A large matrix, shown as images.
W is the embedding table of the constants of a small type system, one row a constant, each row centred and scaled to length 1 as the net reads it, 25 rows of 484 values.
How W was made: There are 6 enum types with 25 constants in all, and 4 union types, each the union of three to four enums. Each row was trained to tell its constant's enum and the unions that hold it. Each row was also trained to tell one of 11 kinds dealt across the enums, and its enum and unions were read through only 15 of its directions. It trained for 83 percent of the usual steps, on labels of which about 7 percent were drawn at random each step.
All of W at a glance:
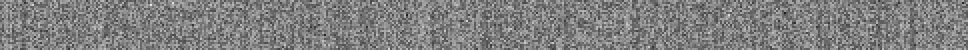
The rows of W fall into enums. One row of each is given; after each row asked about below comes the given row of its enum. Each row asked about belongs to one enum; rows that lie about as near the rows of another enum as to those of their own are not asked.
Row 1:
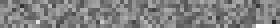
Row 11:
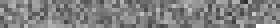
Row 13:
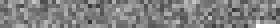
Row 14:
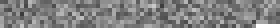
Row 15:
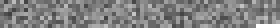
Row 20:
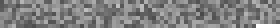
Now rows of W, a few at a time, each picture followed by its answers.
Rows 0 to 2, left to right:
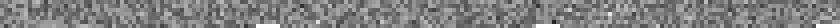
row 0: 11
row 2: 15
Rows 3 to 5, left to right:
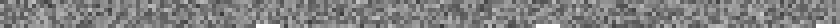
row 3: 14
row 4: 11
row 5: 20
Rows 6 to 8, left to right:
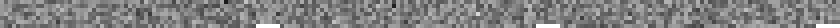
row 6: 1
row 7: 20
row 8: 20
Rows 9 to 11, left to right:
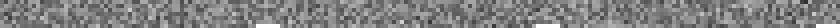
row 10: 11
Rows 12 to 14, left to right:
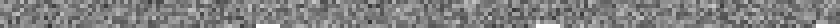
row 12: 15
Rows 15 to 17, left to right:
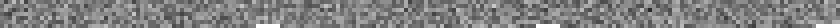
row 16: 20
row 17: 14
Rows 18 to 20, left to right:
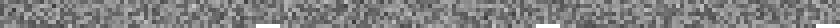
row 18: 20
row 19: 11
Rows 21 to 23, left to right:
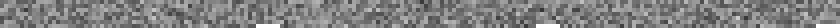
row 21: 11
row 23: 15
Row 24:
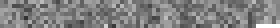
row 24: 1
